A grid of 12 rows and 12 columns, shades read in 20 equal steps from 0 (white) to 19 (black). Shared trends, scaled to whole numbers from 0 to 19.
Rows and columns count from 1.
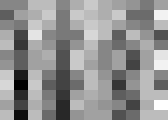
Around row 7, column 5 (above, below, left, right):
13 14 7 4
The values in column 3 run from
2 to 7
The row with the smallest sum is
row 2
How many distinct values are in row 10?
8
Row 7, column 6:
4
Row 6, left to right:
9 12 7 6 13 4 6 9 7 13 7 2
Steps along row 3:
up down up up down down up up up up down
